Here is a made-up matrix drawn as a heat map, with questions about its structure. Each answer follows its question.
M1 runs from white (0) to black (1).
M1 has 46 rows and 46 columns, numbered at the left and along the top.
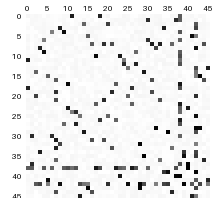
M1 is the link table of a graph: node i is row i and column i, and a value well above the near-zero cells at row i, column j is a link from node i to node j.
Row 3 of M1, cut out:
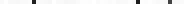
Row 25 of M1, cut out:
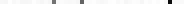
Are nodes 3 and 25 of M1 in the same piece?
yes
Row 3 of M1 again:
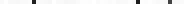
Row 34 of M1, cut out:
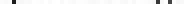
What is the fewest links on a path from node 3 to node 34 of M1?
1
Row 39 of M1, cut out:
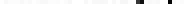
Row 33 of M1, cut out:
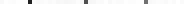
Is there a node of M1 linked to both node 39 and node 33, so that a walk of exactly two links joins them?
no
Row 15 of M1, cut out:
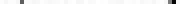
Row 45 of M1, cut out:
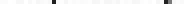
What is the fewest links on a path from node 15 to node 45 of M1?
2
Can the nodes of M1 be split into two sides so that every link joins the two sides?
no
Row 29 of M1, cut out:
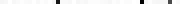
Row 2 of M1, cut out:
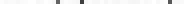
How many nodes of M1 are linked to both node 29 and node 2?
2
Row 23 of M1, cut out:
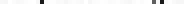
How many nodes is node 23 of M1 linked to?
3
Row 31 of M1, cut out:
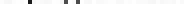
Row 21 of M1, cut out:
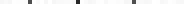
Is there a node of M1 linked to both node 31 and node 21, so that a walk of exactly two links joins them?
yes
